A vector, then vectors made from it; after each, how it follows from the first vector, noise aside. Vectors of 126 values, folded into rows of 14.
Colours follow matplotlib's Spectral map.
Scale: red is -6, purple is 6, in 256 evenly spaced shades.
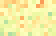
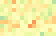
wrapped around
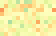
wrapped around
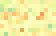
wrapped around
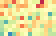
scaled up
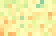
negated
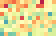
scaled up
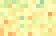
negated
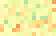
wrapped around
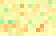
wrapped around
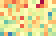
scaled up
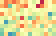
scaled up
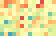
scaled up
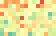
scaled up
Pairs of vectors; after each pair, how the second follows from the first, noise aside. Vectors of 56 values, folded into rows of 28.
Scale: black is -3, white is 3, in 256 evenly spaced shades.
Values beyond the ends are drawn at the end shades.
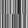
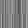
shrunk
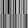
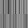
shrunk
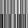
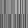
shrunk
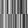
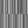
shrunk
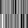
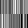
sign-scrambled
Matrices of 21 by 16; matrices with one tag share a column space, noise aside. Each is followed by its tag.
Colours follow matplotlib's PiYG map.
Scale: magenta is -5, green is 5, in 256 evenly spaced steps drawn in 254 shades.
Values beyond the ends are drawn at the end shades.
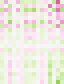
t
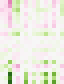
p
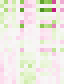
t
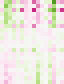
t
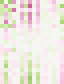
t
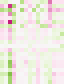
t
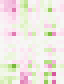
p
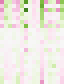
t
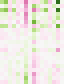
t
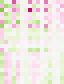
t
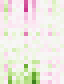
p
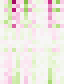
t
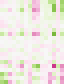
p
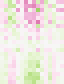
t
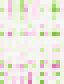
p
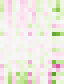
p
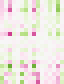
p
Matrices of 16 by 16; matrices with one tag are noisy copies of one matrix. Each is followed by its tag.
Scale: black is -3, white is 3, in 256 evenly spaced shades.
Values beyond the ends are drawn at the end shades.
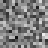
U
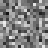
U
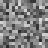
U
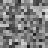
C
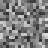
U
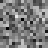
C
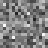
U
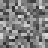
U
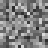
U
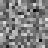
U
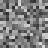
U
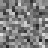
U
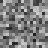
C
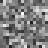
C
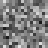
C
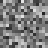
C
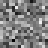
U
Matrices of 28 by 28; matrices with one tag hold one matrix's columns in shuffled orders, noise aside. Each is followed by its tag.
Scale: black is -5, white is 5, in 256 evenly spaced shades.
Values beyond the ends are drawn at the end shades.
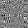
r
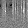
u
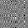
r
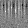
u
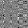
r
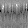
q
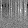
u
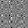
r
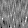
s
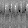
q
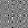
r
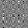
r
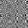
r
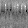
q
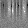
u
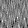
s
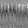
q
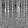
u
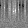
u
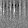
u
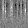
u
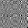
r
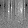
u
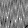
s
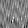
s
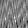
s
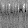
q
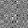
r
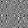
r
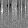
u
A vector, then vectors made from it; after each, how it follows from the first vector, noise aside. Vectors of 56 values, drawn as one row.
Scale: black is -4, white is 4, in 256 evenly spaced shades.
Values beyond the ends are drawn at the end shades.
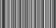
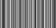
copied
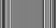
partly zeroed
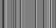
partly zeroed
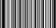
scaled up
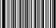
scaled up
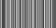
copied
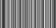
copied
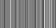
partly zeroed
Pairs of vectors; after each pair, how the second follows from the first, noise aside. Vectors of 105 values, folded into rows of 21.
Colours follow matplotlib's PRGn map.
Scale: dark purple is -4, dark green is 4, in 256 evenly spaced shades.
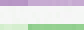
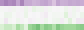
copied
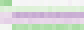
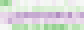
copied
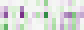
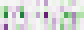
negated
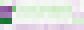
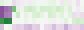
copied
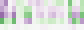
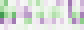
negated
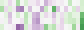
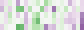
negated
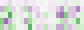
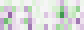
negated
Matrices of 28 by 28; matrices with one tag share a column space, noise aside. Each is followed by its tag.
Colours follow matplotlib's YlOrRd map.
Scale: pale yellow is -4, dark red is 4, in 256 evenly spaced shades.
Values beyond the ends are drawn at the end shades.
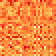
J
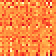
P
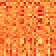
P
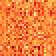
J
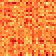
P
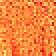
P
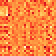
J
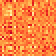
J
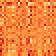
P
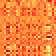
J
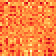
P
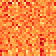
P
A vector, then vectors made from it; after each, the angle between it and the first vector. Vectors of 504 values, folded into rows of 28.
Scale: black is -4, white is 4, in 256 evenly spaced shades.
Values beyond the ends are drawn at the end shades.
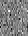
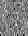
orthogonal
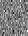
partly opposed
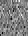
orthogonal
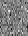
nearly parallel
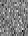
partly aligned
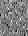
orthogonal
